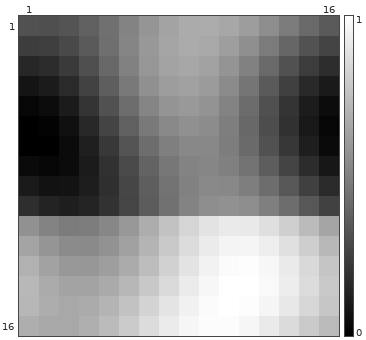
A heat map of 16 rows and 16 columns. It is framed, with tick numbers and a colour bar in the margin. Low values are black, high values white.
Seam: horizontal, 60% of the way down, the bottom part higher. Lone odd cells: none. Ninth with the lowest average: middle left. Average level on the scale: 50%. Roughest part: middle right. Stripes: none.
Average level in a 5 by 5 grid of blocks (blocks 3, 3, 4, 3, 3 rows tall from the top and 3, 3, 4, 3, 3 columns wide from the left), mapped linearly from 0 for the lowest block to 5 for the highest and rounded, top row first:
1 2 3 3 1 | 0 1 3 2 0 | 0 1 2 2 1 | 3 3 4 5 4 | 3 4 5 5 4
